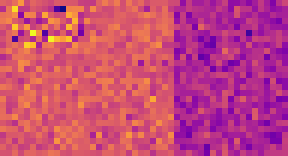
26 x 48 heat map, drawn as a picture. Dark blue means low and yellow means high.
Values change most from cell to cell in the top left. The histogram is bell-shaped. In the top left lies a patch that is rougher than the rest. The left part is higher, up to a seam about 60% of the way across.
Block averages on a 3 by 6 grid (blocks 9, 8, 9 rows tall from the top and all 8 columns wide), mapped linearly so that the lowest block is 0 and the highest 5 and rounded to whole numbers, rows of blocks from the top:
5 5 5 3 0 0 | 5 5 5 3 0 0 | 5 5 4 3 0 0
